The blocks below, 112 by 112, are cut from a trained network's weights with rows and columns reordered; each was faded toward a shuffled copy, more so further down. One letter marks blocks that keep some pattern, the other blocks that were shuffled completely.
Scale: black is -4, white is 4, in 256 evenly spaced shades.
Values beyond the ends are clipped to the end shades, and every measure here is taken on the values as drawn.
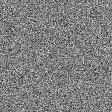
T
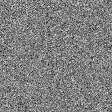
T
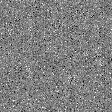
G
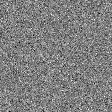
G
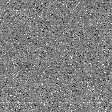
G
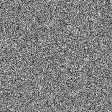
G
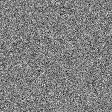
T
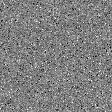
T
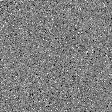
T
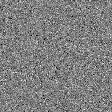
G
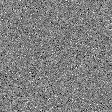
T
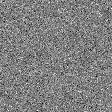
T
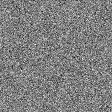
T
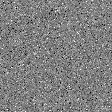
T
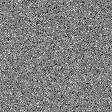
T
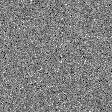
T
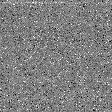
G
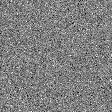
T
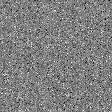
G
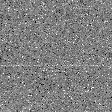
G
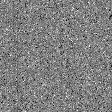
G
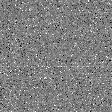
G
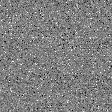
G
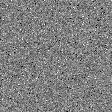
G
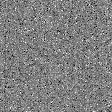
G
